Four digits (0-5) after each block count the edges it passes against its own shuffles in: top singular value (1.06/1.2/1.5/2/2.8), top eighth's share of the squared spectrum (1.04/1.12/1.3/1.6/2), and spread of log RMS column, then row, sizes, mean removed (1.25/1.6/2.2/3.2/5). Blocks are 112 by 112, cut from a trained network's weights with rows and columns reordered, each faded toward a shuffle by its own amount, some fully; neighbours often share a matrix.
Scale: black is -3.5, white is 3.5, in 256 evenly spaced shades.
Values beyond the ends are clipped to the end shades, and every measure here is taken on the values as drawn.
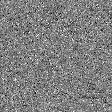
1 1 0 0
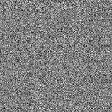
4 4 1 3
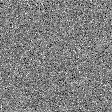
0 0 0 0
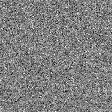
2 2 0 1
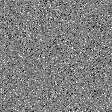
0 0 0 0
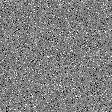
0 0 0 0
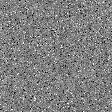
0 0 0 0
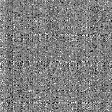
4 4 1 3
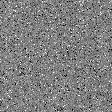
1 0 0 0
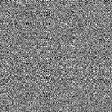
4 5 2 3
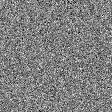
1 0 0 0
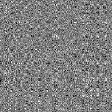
4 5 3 3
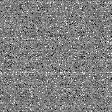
2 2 2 1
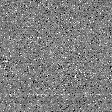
2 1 1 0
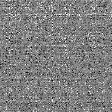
3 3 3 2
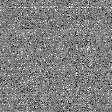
2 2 2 1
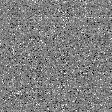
1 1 1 0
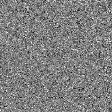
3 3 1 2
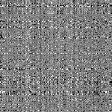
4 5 1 4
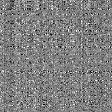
3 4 1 4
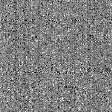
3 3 0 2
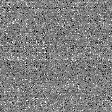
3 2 2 1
